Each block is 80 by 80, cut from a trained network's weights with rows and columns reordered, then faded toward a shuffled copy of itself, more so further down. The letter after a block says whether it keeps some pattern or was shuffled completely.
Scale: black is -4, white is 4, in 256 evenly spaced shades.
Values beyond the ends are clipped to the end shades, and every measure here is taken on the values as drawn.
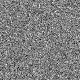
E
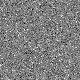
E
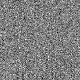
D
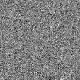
D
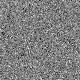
E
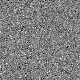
E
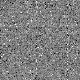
D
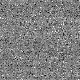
D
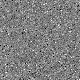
E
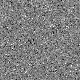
E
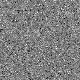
E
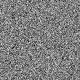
D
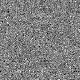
D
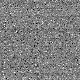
D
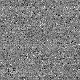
D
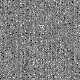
D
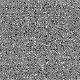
D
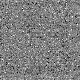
D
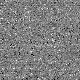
D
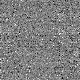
D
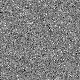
E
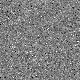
E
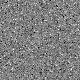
E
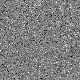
E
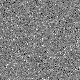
E
